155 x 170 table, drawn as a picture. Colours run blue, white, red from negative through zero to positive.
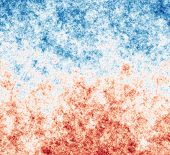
Slope: up to the bottom. Odd rows or columns: none. Grain: blotchy. Ninth with the highest average: bottom middle.
